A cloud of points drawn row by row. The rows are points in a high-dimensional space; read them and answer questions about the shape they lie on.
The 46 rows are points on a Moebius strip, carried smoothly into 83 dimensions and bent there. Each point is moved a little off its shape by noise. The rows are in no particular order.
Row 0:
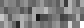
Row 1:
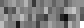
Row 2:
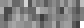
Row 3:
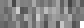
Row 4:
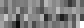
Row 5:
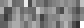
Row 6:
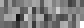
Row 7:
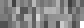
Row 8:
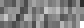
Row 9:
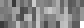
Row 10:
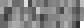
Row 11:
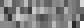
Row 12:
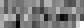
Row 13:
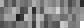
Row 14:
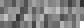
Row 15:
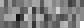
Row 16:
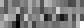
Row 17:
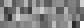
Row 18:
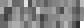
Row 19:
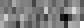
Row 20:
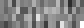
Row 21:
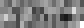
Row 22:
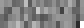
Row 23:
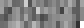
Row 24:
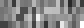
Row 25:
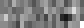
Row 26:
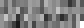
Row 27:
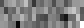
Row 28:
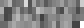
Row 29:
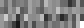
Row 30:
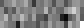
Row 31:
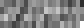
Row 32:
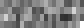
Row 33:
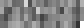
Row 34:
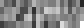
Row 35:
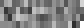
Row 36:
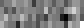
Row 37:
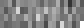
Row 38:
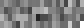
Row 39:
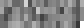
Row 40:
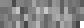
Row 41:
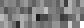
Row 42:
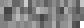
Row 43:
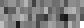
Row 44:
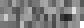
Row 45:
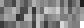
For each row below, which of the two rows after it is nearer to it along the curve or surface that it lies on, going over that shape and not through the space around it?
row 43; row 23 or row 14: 23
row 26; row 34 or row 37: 34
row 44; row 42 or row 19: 19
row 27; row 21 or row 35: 21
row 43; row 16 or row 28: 28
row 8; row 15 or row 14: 14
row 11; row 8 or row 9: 9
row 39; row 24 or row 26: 24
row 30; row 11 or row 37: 11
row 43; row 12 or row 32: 32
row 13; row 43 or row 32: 32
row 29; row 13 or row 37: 13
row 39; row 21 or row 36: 36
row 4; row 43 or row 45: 45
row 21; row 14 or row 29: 29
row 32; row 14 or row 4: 4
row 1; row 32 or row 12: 32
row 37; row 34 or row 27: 34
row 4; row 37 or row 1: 37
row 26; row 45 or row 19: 45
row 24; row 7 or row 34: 34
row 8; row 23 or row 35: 23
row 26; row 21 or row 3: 21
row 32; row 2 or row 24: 24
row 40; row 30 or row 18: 18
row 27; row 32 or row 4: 32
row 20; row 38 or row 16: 16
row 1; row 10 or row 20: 10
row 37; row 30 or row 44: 44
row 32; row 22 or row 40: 40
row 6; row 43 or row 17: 43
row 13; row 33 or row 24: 24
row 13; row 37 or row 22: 37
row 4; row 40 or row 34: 34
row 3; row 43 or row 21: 21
